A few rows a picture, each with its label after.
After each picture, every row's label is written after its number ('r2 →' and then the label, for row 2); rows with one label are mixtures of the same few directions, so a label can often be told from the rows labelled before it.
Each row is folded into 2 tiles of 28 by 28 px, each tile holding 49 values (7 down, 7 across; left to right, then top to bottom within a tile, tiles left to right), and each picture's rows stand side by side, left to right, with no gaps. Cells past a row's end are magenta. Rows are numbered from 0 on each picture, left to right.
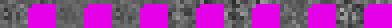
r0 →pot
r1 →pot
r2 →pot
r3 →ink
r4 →ink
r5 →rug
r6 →pot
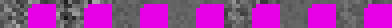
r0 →rug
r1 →ink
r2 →rug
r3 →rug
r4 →ink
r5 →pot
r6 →ink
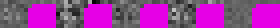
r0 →pot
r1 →ink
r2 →pot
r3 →pot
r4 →pot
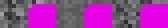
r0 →ink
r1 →ink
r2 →rug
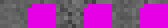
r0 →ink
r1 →rug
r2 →ink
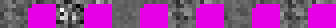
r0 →ink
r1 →pot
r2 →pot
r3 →ink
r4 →ink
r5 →ink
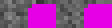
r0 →ink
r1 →rug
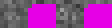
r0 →ink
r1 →pot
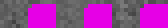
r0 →rug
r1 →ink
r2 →ink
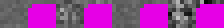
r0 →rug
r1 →pot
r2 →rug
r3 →ink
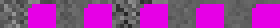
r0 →rug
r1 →ink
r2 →rug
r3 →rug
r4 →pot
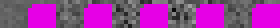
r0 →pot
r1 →ink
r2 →rug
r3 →pot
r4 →rug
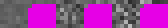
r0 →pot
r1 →pot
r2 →rug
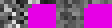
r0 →rug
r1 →ink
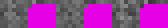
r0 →ink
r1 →rug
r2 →ink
